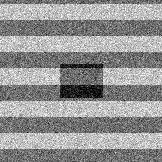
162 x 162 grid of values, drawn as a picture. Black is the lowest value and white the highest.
Slope: none. Ninth with the lowest average: centre. Stripes: horizontal, repeating 5 times. Odd patch: lower, in the centre. Average level on the scale: 60%.
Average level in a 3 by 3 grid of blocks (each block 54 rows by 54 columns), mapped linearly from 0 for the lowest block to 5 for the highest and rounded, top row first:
555
404
444
